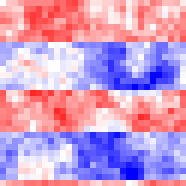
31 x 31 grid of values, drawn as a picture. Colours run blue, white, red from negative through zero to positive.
Stripes: horizontal, repeating 2 times. Ninth with the highest average: top left. Average level on the scale: 50%.
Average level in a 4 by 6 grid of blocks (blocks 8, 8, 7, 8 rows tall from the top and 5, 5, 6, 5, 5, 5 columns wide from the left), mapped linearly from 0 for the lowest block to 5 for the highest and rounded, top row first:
4 5 4 3 4 4 | 2 3 2 0 1 1 | 4 4 4 3 4 4 | 2 2 1 0 1 1
